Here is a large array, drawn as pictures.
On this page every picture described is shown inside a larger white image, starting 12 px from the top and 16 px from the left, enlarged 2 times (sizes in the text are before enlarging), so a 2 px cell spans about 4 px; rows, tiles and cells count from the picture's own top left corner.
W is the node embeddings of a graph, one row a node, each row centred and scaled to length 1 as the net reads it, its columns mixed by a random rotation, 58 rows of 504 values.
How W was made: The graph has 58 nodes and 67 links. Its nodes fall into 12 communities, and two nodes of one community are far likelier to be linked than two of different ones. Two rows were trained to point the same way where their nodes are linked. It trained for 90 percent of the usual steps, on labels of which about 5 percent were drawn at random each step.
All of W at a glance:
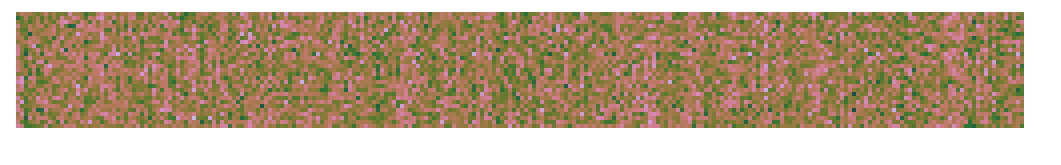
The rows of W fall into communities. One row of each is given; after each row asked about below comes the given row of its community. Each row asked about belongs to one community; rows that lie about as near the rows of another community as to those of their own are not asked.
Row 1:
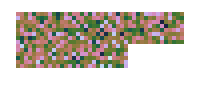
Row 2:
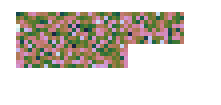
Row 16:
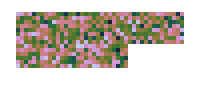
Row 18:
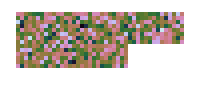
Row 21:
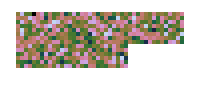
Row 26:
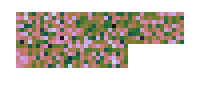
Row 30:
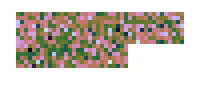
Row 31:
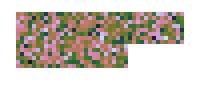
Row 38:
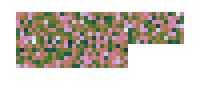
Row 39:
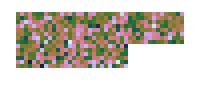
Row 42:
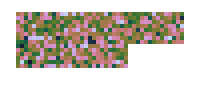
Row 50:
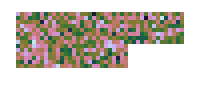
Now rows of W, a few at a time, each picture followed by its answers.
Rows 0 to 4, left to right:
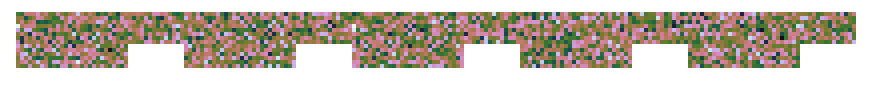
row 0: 2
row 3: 30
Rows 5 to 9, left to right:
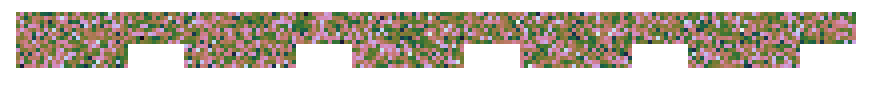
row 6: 39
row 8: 21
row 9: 38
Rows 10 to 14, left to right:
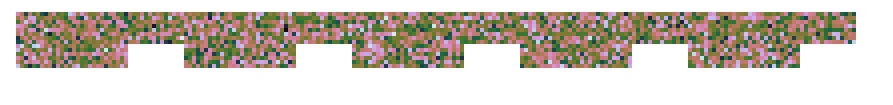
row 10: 39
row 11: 30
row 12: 50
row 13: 42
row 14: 2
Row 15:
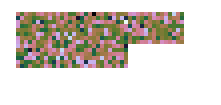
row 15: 26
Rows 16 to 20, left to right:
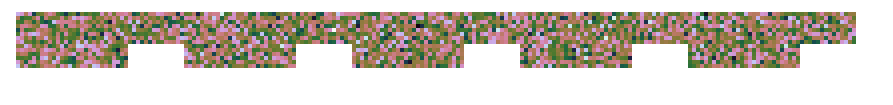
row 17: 26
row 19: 50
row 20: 21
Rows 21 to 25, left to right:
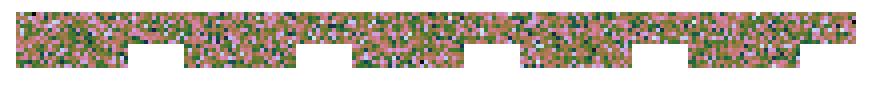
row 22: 31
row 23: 26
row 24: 39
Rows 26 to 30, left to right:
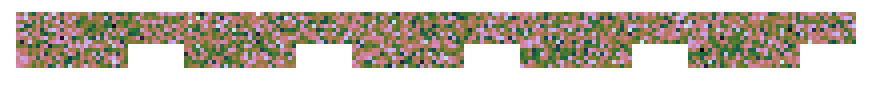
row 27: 21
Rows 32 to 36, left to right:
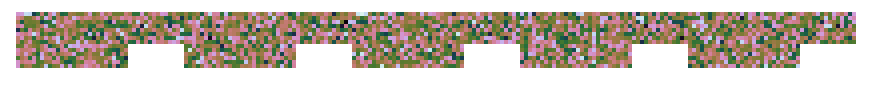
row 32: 16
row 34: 16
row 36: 42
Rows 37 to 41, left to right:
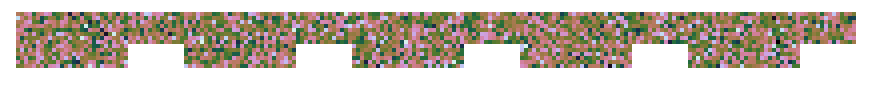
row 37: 1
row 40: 39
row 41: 1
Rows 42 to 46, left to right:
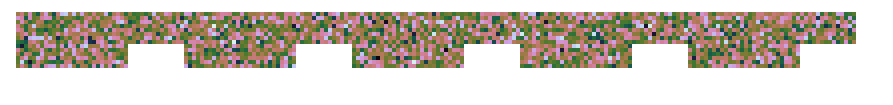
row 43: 18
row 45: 16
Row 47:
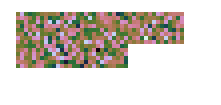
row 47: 31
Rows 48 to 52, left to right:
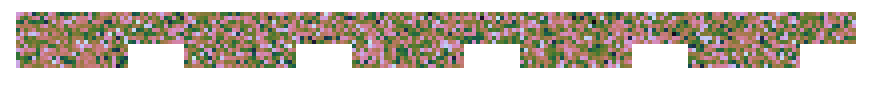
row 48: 16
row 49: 1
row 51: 1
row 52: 42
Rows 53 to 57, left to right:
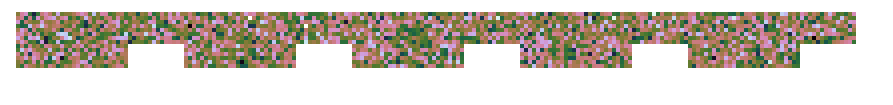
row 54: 18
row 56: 50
